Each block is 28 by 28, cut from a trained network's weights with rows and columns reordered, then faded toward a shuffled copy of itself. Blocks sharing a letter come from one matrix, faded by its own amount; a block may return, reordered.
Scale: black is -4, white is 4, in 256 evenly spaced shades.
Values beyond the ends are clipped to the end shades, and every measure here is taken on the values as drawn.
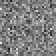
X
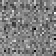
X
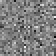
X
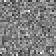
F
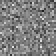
X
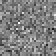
F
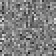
X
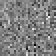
X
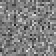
X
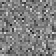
F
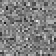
F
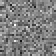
F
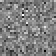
X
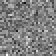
F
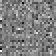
X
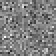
F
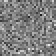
F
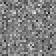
F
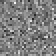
F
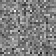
F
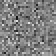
X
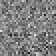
F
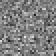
F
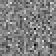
X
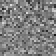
F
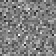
F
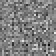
F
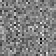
X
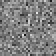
F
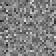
X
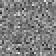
F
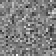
X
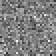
F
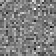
X
